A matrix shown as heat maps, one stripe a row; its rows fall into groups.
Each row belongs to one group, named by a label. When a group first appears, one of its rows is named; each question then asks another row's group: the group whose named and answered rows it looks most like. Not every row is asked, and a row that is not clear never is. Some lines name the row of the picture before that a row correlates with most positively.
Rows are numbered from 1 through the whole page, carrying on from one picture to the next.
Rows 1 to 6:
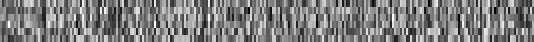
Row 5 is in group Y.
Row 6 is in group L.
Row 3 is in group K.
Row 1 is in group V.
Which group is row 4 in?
V
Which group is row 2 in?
L
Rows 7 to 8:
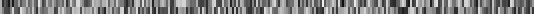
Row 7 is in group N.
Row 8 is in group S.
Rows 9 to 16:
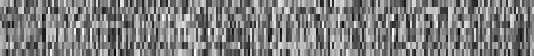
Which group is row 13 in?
K
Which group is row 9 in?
S
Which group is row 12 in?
N
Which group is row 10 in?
Y
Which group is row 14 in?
K
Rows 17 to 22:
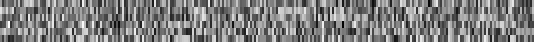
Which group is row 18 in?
S
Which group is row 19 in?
S
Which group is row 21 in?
Y
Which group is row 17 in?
V
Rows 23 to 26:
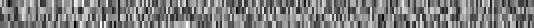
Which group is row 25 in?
S
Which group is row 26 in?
L
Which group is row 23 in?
K
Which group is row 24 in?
Y
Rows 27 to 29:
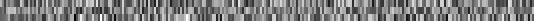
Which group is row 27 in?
S
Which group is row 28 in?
V
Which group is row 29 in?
L
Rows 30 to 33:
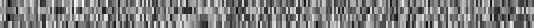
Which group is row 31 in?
Y
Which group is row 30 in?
K
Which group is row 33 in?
N
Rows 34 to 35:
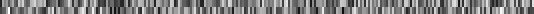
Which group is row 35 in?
L
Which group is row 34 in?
Y
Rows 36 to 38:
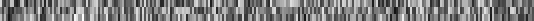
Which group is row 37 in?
L
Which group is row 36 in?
S
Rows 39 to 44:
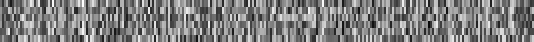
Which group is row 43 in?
L
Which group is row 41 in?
S
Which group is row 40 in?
V
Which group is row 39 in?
L
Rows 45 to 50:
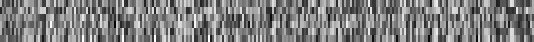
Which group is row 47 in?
K
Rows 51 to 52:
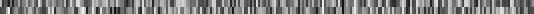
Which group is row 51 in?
N
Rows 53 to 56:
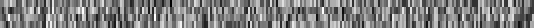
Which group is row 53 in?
S
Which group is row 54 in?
L
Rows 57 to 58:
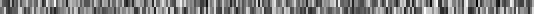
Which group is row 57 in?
N
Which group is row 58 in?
Y
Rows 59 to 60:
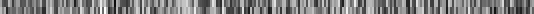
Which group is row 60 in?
K
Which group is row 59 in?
N
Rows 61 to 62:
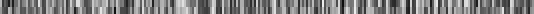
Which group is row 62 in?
N
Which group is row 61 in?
N
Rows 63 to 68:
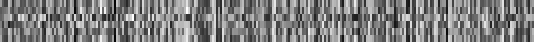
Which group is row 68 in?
N
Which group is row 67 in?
V
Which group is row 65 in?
Y
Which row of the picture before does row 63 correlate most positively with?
62
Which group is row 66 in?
L
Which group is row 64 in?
L
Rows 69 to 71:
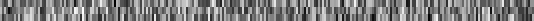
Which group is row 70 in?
K
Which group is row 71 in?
V
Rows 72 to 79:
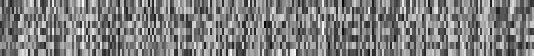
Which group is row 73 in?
V
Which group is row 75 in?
Y
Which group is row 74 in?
S
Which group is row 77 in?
Y
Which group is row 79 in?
Y
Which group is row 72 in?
L
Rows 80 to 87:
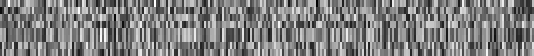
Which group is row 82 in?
N
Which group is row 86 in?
Y
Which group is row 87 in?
Y
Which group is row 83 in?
Y
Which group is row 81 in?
S
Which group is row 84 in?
K
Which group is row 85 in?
K
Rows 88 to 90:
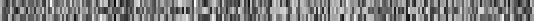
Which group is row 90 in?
N
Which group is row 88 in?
N
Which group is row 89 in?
S
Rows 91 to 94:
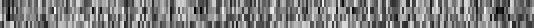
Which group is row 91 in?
N
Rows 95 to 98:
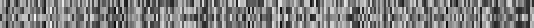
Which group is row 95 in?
S
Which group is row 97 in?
Y
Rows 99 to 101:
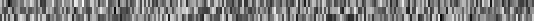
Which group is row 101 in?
Y
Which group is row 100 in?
N
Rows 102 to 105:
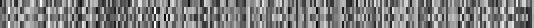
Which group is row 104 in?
Y
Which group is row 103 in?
V
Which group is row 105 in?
V
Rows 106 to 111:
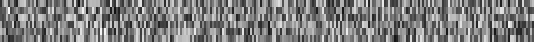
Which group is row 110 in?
K
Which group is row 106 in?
Y
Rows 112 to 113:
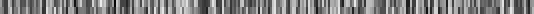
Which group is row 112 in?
N
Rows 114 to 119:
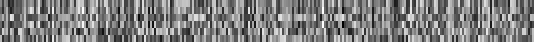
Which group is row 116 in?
S
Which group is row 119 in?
S
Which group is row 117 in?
L
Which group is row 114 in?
L
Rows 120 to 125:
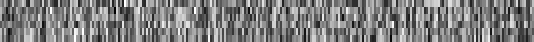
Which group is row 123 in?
L
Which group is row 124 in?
K
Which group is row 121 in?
N
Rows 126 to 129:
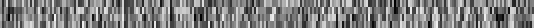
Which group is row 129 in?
V
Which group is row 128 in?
V
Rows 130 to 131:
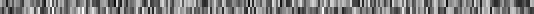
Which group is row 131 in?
L
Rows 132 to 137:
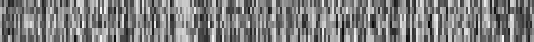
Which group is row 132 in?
L
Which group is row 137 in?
N
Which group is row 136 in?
N
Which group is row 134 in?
V
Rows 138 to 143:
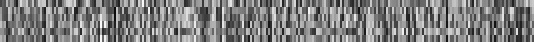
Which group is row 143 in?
K
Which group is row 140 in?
N
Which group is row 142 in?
Y
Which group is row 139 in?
V
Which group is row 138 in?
Y
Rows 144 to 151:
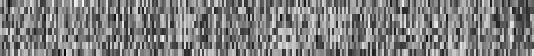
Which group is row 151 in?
Y
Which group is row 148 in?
S
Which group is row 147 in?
V
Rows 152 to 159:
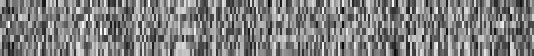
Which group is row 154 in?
Y
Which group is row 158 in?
N
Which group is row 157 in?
S
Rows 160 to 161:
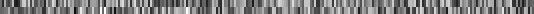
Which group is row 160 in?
S
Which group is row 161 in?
L
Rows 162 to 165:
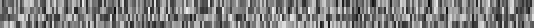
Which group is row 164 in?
Y
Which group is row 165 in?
S
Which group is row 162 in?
V
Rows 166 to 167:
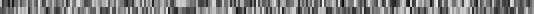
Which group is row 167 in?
Y
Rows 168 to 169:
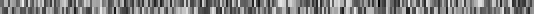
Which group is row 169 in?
N
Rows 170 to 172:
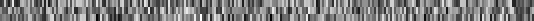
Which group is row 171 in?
V
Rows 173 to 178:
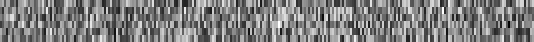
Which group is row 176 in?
Y
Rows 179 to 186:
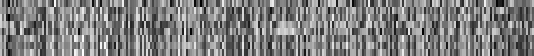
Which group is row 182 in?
S
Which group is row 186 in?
K
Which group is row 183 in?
S
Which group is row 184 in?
K
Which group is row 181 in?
K
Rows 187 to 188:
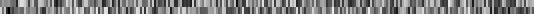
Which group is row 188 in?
K
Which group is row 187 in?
Y
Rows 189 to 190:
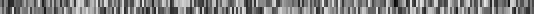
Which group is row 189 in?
L
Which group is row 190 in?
S
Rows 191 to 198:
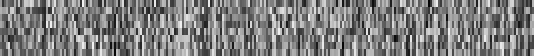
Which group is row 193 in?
V
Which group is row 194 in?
N
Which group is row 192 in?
S
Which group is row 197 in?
L
